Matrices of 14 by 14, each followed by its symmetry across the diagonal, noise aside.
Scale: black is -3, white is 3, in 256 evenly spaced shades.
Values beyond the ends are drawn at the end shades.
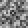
symmetric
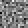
antisymmetric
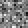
antisymmetric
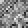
symmetric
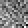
antisymmetric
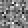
antisymmetric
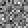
symmetric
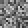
symmetric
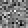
neither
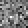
neither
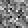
antisymmetric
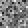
symmetric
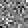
antisymmetric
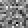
neither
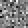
antisymmetric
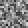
neither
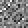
symmetric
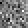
neither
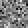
neither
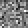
neither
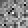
symmetric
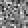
antisymmetric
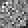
symmetric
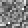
symmetric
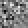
antisymmetric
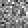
neither
